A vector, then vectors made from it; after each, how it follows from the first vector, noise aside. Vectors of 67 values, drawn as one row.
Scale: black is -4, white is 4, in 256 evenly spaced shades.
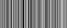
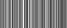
negated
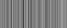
shrunk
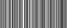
negated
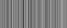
shrunk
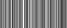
negated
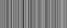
shrunk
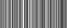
negated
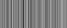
shrunk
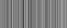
shrunk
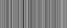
shrunk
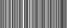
negated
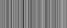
shrunk
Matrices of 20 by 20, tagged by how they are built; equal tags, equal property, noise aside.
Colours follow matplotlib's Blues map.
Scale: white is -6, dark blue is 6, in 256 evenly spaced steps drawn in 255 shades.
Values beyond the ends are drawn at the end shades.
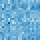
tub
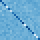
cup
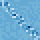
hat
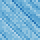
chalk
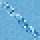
hat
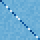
cup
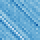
chalk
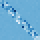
hat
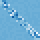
hat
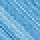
chalk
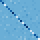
cup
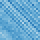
chalk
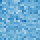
tub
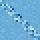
hat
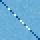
cup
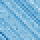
chalk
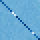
cup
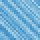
chalk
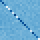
cup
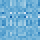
tub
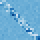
hat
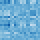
tub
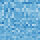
tub
